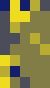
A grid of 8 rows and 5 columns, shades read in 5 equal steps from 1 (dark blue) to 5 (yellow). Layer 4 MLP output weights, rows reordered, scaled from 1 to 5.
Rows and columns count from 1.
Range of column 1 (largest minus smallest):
4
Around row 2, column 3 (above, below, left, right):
1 3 5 3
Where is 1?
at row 1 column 1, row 1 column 3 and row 7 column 2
